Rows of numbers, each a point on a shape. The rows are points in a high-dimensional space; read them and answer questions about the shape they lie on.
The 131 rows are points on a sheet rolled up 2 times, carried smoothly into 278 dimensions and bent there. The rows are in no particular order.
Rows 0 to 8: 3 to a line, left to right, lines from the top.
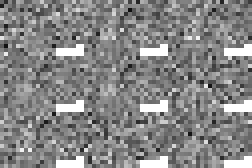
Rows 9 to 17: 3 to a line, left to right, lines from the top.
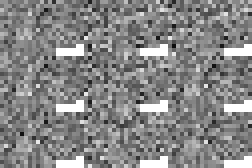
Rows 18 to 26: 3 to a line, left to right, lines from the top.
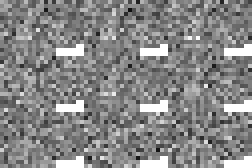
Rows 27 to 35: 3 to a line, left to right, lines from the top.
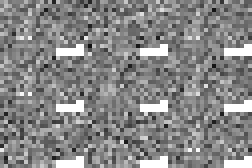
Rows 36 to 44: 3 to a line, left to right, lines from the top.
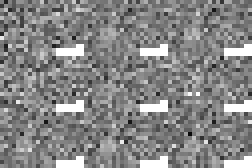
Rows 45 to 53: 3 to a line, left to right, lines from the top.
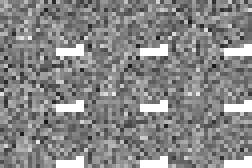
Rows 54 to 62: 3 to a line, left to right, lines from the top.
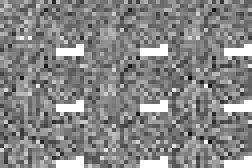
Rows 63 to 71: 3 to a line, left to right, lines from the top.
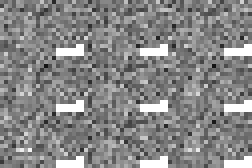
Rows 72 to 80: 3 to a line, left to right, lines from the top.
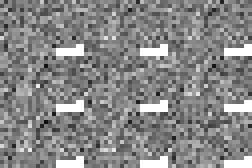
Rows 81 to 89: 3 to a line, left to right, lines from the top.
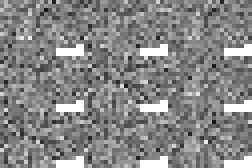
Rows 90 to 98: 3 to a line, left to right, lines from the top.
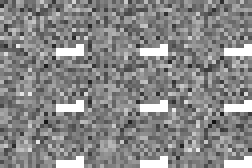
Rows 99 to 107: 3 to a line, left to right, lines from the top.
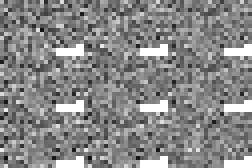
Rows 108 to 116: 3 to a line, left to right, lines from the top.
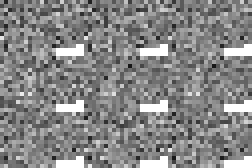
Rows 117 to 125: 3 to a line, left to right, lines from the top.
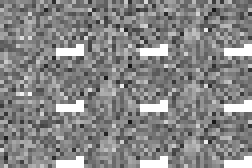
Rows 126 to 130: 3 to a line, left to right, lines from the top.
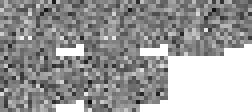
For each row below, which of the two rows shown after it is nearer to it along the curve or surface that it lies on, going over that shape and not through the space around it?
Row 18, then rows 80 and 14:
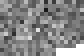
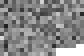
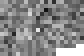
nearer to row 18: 14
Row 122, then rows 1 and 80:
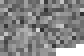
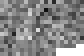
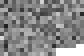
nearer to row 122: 80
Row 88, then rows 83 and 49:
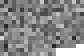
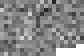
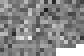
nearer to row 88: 83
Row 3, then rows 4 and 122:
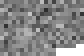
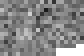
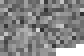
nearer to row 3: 4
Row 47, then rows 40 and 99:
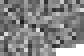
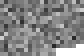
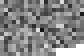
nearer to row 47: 99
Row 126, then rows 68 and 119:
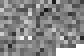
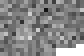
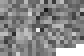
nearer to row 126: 119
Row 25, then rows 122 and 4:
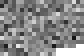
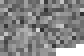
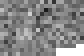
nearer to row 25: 122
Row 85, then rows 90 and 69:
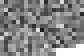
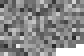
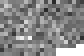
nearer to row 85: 90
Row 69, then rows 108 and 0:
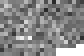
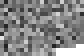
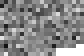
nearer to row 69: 0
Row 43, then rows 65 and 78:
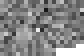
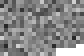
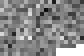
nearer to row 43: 78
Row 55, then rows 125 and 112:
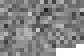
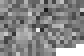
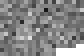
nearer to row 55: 112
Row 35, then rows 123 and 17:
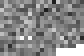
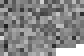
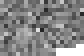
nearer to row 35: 17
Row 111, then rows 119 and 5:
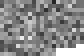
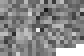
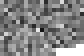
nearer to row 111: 119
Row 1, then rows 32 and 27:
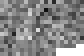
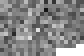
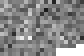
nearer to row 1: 32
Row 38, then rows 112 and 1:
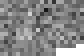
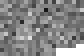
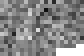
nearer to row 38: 112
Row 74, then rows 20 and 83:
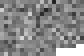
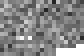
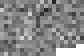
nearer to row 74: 83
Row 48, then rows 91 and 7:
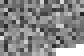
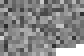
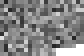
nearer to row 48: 7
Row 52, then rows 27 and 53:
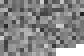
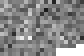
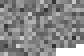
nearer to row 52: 53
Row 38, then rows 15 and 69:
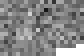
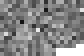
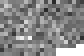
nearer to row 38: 15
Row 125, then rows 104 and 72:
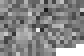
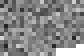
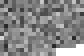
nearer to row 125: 72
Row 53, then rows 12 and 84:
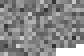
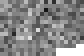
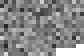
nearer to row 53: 84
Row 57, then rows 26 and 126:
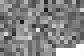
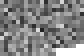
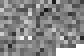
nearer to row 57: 126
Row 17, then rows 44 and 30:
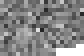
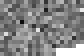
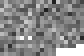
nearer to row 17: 44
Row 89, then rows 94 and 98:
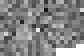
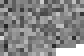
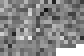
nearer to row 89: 98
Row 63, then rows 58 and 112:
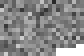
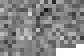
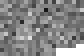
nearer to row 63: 58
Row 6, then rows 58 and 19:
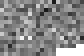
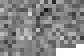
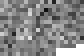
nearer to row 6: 19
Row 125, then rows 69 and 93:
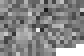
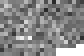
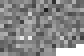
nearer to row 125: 69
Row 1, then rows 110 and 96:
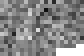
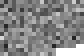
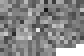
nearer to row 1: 96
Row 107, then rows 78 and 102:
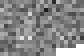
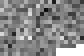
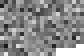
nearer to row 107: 78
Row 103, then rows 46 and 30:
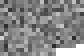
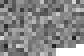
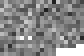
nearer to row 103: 46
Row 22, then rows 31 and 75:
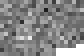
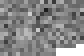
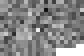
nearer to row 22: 31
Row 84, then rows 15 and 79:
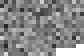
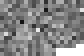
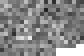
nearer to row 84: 15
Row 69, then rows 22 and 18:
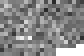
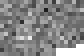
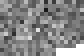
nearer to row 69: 18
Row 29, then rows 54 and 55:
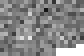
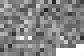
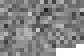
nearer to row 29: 55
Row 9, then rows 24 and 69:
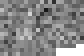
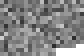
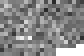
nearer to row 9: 24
